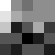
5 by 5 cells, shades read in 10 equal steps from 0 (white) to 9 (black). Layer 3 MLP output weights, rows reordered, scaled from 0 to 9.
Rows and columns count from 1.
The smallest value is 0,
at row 1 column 1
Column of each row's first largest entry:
3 3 2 3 2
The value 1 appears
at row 2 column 1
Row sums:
17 16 26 35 35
